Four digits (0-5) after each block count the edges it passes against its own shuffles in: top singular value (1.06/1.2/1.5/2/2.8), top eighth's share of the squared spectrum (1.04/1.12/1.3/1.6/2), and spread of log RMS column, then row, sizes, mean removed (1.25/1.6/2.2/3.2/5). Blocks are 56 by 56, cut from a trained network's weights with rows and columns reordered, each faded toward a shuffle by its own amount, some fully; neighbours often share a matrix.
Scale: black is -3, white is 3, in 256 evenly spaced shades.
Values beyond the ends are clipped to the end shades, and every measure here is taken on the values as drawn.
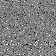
2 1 0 1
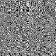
3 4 2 2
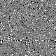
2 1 0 0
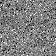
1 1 0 0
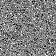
0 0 0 0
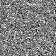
2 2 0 0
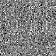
3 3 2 1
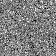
1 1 0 0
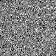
2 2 1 1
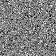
0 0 0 0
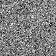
1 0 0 0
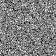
0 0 0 0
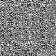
3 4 2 2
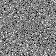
0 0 0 0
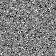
0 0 0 0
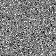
1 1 0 0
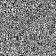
3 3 2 1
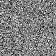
1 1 0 0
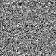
3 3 0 2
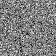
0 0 0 0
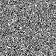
2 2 0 0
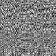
3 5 1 3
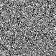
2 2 0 0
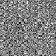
3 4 2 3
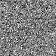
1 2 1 0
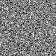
1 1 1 0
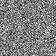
1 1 0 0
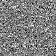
2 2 1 1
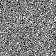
1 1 0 0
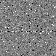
2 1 0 0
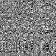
3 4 1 2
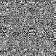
3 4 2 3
